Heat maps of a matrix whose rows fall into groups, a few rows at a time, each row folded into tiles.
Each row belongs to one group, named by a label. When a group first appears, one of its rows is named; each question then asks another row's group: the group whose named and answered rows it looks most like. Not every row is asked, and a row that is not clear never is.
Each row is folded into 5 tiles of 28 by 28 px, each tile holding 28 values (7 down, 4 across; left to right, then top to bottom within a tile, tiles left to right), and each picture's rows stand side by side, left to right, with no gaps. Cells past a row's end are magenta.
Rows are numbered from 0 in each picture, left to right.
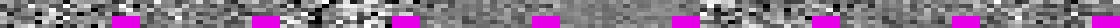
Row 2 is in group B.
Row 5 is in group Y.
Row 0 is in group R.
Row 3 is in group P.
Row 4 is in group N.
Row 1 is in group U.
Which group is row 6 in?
P
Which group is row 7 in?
U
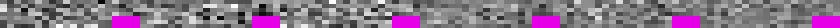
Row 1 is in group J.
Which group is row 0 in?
N
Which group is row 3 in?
J
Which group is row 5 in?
U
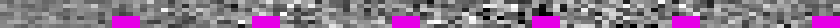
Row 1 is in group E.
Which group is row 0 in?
J
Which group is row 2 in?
Y
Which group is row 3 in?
J
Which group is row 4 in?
R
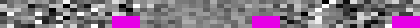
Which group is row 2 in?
U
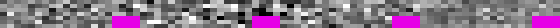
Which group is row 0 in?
N
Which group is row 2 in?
P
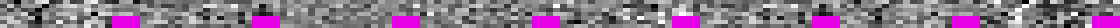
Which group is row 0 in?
B
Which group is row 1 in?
J
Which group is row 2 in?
N
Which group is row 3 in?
N
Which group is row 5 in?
J
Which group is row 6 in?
B
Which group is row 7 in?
U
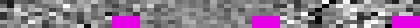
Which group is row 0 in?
P
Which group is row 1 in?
Y
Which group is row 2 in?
B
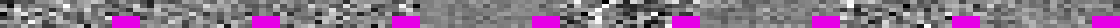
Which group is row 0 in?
P
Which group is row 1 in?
P
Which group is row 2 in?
R
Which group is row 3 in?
N
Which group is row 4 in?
U
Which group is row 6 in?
Y
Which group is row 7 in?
Y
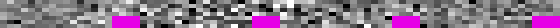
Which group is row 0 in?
E
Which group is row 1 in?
N
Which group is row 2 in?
Y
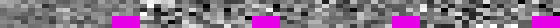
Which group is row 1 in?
Y
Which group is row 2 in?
U
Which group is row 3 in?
N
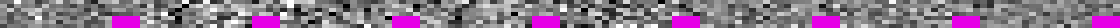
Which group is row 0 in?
U
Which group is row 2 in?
Y
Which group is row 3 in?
B
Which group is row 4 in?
N
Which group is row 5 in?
N
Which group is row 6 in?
R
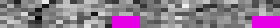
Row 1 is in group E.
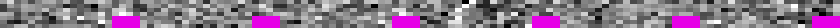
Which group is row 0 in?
E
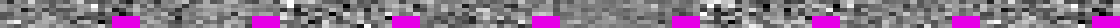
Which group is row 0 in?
J
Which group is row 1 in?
B
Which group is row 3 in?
E
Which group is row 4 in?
J
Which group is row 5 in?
Y
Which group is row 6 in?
Y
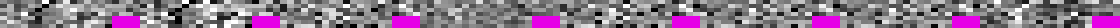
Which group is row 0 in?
B
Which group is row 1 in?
B
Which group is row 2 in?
R
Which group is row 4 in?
R
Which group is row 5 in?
R
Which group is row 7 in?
U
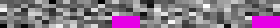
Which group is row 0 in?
N
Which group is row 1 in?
P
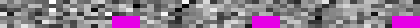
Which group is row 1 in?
B
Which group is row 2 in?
B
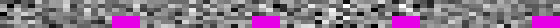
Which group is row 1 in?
R
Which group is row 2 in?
R
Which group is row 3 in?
P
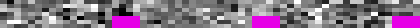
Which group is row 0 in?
J
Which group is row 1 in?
E
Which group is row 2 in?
U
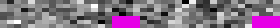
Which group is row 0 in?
J
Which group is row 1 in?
U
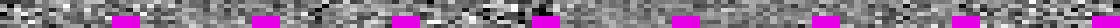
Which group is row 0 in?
P
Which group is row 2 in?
B
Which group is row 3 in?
J
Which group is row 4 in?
Y
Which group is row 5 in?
E
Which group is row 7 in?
R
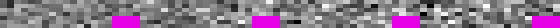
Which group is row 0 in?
P
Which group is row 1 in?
E
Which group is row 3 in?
P
